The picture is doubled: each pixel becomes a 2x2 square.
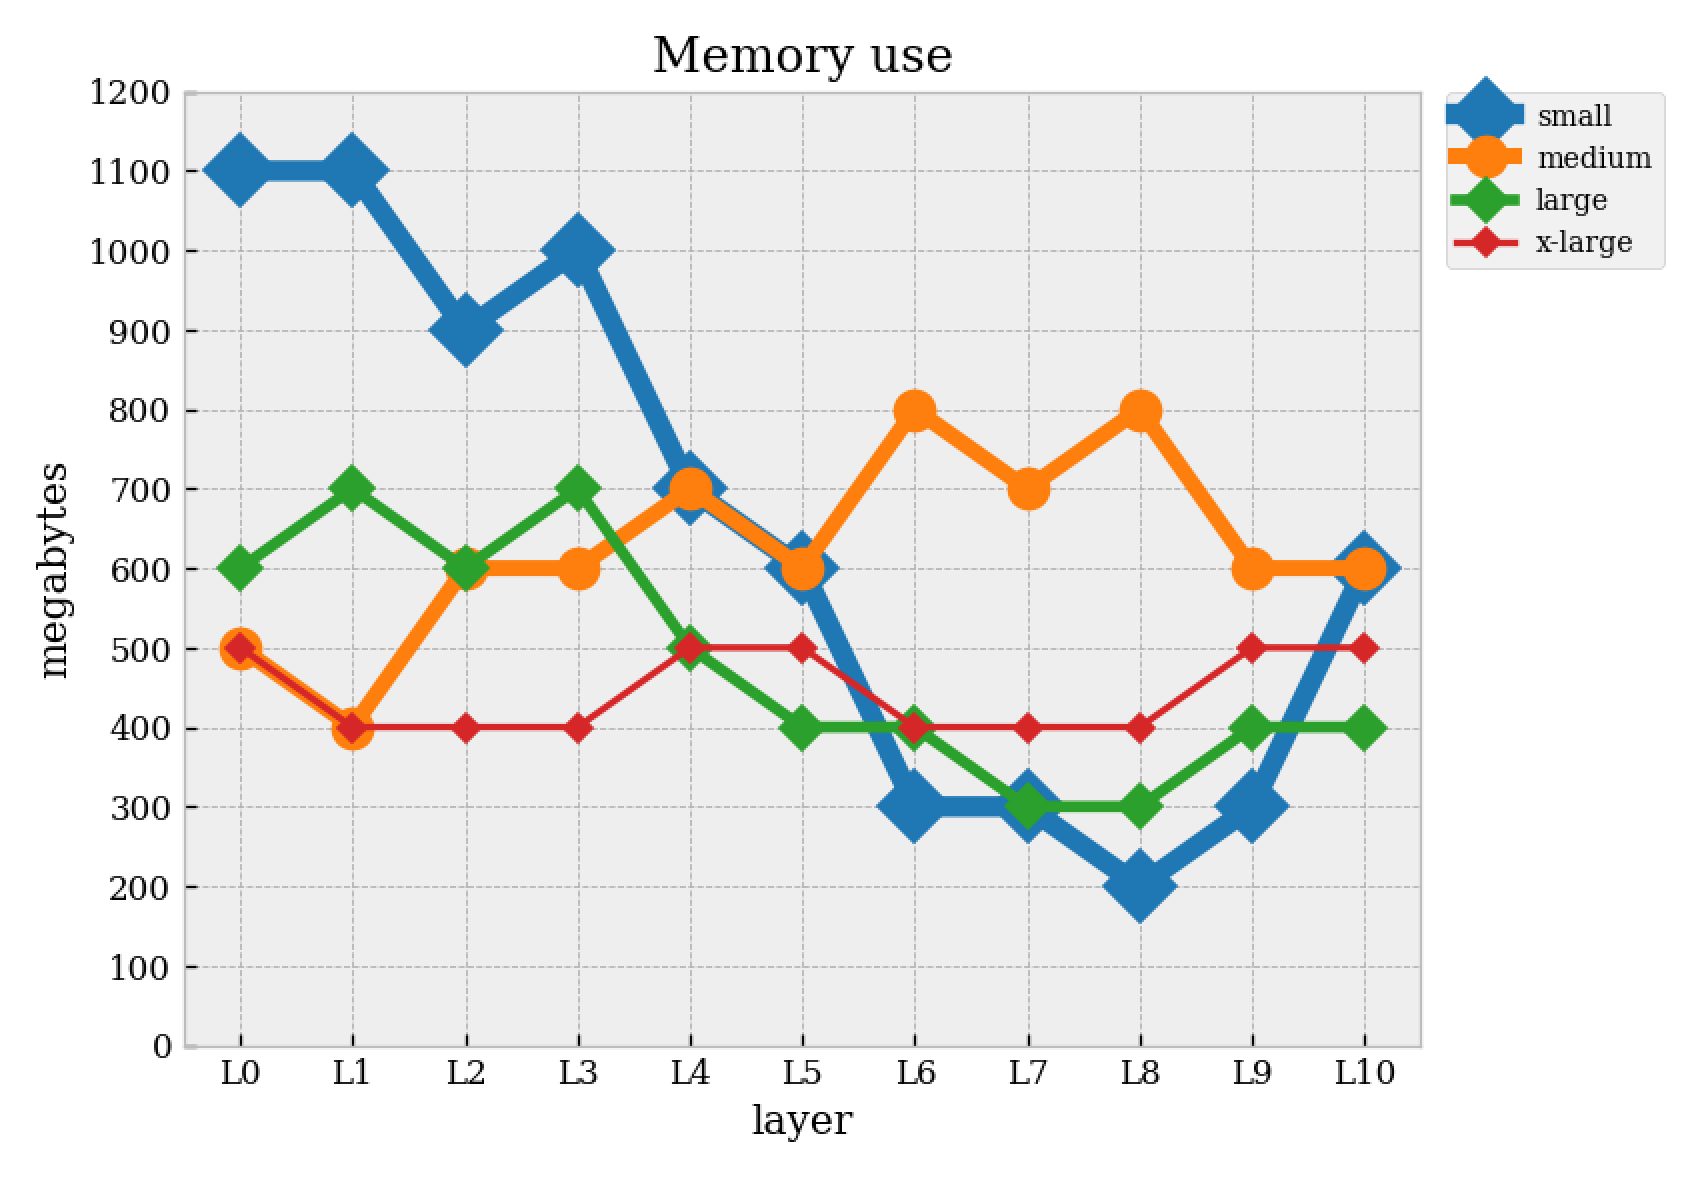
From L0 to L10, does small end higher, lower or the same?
lower
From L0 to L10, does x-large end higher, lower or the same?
the same
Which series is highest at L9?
medium
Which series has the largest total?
small
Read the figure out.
Title: Memory use
x-axis: layer, ticks L0 L1 L2 L3 L4 L5 L6 L7 L8 L9 L10
y-axis: megabytes, ticks 0 100 200 300 400 500 600 700 800 900 1000 1100 1200
Legend: small, medium, large, x-large
Values:
small: 1100 1100 900 1000 700 600 300 300 200 300 600
medium: 500 400 600 600 700 600 800 700 800 600 600
large: 600 700 600 700 500 400 400 300 300 400 400
x-large: 500 400 400 400 500 500 400 400 400 500 500
